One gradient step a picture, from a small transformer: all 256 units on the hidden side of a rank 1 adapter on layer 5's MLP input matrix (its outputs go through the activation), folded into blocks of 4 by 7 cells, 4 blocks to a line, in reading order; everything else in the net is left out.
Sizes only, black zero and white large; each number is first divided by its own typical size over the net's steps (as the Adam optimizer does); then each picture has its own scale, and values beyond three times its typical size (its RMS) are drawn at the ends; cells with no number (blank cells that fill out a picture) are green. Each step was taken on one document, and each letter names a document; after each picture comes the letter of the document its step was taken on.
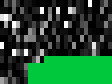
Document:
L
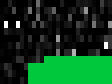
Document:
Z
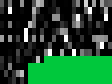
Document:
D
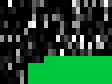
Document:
D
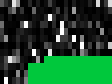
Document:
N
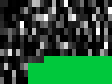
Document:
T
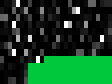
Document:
L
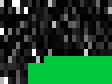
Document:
N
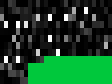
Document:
Z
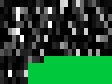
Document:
T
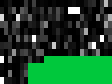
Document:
L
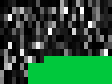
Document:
T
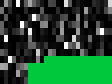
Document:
N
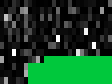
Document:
L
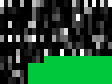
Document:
D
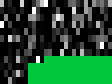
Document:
D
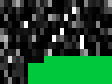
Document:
N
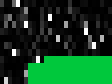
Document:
L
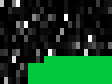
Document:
N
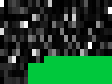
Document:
N
